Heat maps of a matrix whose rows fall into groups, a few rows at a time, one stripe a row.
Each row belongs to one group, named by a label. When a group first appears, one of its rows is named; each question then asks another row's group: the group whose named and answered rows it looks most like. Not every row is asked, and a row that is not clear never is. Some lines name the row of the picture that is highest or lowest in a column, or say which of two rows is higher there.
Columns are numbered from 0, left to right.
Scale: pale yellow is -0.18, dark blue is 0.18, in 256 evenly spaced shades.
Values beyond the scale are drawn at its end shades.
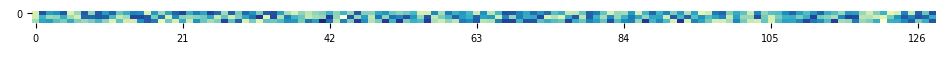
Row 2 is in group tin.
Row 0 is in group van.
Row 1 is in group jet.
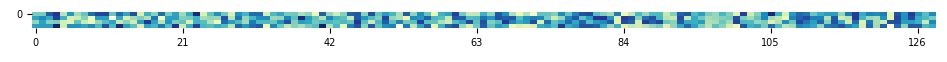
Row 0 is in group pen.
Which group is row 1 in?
tin
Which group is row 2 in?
tin
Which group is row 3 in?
pen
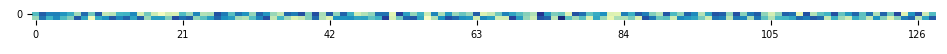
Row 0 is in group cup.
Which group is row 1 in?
van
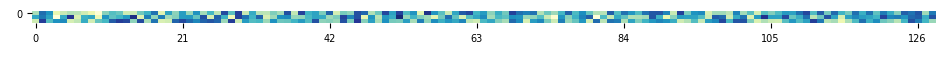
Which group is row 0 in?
tin
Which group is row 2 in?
van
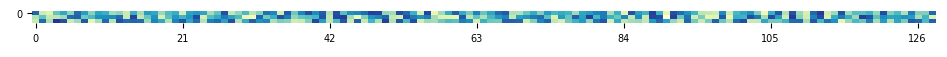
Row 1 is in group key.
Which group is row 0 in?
key
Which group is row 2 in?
van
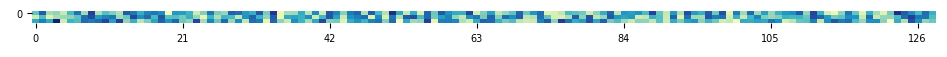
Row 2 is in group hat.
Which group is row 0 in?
jet
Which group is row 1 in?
jet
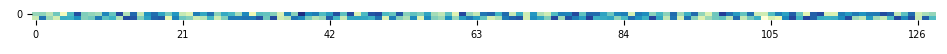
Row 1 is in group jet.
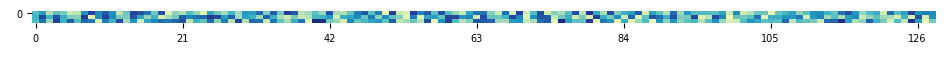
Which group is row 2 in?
hat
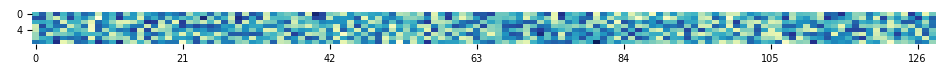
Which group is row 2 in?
tin
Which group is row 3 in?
van
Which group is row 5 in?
jet
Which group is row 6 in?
cup
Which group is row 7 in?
hat
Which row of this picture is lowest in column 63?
3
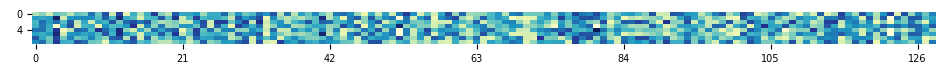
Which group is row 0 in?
key
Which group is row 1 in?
pen
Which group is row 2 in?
cup
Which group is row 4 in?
hat
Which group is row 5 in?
pen
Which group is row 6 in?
cup
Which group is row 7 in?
cup
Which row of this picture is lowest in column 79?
7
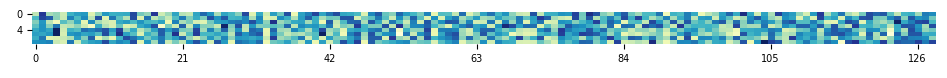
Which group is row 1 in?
cup
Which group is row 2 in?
jet
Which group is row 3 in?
tin
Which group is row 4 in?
hat
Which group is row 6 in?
jet
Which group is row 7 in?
pen
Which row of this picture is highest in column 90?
1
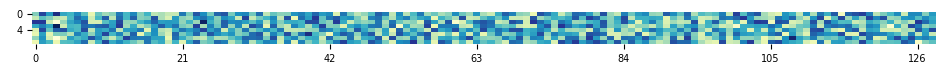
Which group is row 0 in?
cup
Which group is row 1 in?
key
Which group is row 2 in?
hat
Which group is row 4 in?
van
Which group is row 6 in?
jet
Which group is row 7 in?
key
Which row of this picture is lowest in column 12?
4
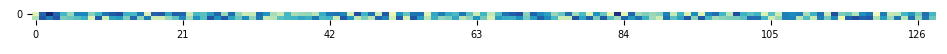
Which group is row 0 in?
van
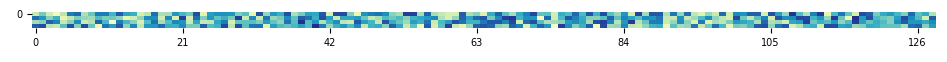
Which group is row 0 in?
key
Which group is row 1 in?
tin
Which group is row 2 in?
tin
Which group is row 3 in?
hat
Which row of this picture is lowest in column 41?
2
